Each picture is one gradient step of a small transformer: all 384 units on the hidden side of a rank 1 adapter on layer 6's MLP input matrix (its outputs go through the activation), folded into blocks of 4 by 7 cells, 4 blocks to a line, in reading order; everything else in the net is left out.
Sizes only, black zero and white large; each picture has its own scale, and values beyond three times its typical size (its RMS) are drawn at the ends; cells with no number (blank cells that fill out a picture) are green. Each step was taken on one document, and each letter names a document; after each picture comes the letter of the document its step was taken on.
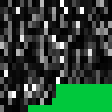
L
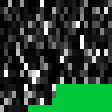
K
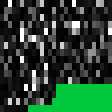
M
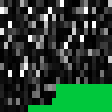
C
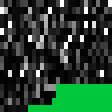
C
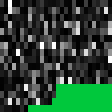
M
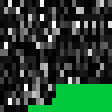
M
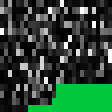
C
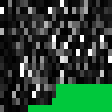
C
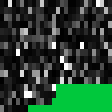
K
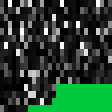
M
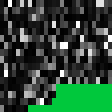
L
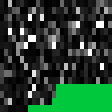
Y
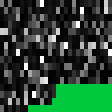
M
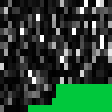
K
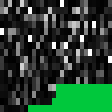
C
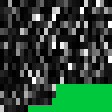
K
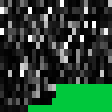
C
